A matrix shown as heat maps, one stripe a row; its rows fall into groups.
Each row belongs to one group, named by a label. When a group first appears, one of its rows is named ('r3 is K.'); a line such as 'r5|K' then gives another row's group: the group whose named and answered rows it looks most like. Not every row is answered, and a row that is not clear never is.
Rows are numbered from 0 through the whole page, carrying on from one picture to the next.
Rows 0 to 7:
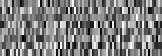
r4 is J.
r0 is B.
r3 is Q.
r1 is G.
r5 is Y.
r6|Q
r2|Y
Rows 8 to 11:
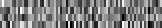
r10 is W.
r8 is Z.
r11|G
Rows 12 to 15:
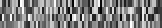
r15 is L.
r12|J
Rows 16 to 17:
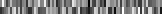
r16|B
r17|Q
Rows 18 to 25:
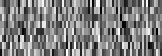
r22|Y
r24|G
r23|J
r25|B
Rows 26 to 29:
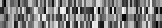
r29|Q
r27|Q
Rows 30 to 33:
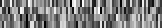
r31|J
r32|Y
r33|L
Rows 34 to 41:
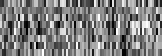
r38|Y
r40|Y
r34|Q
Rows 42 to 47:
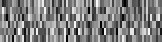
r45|J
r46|L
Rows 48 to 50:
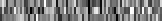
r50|L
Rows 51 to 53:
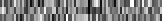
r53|B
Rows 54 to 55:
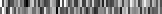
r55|G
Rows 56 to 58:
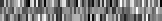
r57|Y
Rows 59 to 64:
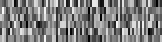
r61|J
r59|Q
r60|B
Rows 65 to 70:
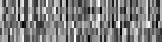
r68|Y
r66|W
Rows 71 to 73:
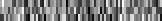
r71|Z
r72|J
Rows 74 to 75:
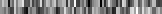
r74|J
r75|Y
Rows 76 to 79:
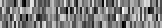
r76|L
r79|W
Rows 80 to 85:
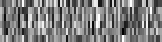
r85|Z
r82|Z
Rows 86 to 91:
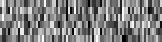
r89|L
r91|B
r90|J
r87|G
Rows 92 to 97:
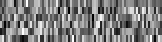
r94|Y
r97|Z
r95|J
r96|Q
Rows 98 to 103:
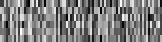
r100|G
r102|G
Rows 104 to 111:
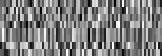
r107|Y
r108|B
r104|Q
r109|B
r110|Q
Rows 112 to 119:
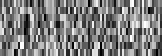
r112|Y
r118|J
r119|Q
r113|G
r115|L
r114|L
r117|L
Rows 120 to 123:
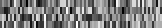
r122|W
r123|Y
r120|Y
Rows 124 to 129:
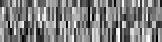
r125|B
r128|Y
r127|J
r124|Q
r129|Y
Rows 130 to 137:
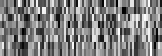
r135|Q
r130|L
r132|L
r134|Y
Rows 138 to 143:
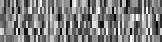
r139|B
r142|Z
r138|J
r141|Q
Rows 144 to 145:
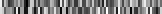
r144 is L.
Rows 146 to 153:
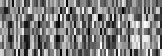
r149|L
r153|Z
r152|L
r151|L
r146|J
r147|G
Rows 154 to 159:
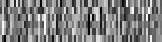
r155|Y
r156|B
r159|Z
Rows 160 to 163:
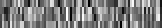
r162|G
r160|L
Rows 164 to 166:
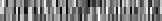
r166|Z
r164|W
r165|Z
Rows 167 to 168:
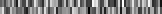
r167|Q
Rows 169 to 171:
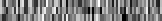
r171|B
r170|W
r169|Z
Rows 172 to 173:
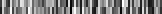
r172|G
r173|B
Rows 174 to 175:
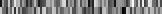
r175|W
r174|Y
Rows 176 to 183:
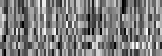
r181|Z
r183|Z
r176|B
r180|W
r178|W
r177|W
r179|W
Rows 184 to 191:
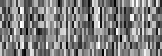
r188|Y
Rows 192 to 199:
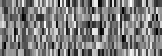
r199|Q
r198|Z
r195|W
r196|Q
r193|W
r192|Q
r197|W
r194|Y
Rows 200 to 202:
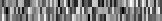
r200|Q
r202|B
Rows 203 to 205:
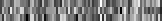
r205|L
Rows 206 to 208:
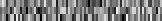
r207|Y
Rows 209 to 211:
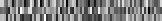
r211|W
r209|W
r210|G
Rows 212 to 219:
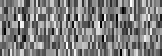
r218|B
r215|J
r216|Z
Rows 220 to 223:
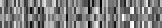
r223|Y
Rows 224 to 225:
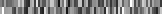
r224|L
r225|Z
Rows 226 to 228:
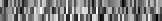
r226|W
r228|Q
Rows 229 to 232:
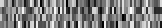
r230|Q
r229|W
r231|W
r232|L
